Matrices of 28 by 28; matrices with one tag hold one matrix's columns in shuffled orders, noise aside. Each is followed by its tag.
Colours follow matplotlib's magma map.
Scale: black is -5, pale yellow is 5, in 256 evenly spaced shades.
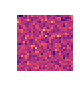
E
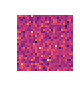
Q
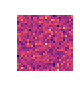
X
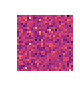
X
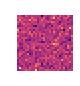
X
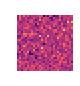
E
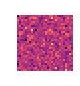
X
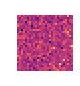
Q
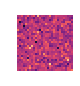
Q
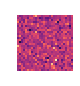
Q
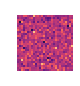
Q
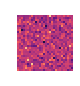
Q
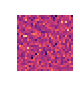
E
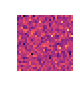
E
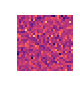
E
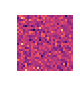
X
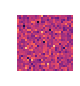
Q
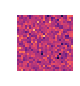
E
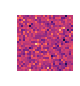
X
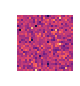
X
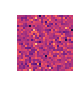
X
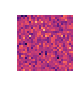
E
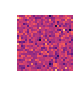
X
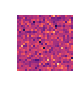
Q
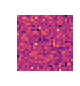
X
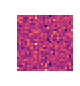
X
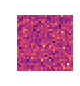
Q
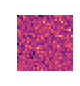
E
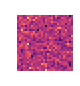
X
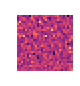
E
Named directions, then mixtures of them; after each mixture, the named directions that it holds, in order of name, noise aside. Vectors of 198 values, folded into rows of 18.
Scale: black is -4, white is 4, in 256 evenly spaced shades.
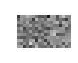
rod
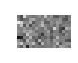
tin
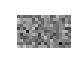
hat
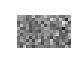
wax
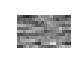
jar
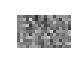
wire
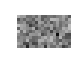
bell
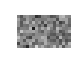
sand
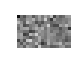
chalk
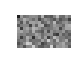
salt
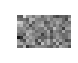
tin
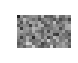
salt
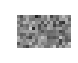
sand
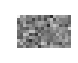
chalk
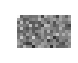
salt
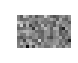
sand, tin, wax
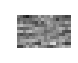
jar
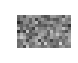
bell, hat, tin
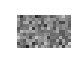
sand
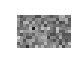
sand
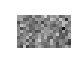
wax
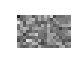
chalk, tin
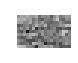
hat, jar, sand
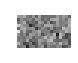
bell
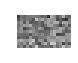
jar, rod
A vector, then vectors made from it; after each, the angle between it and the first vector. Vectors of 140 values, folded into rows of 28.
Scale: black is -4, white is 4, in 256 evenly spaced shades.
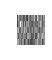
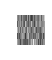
orthogonal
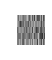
partly opposed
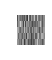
nearly parallel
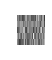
orthogonal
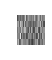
partly aligned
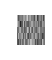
nearly opposite
